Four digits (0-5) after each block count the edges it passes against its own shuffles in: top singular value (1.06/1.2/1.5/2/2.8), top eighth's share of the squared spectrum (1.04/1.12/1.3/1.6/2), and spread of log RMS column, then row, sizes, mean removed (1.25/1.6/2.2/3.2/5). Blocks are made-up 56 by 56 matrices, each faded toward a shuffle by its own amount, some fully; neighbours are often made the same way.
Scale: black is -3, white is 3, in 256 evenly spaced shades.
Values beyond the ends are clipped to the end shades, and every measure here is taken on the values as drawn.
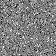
0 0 0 0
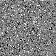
0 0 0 0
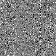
1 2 2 0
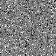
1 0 2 0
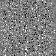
1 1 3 0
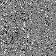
1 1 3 0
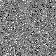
0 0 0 0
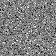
0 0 0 0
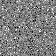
0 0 0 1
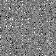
1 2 2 0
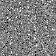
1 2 2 0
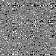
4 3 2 2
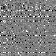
4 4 1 3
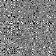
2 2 3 3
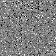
1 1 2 2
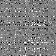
2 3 2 4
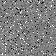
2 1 0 0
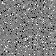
3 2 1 0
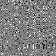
4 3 2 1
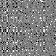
4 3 2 2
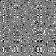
4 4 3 2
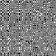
4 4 3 2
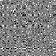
4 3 2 2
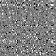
4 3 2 2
